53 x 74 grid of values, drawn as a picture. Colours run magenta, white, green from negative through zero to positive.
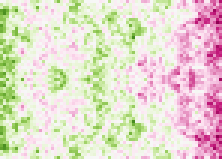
Odd rows or columns: none. Slope: up to the left. Mirror symmetry: top to bottom. Grain: blotchy. Stripes: none.
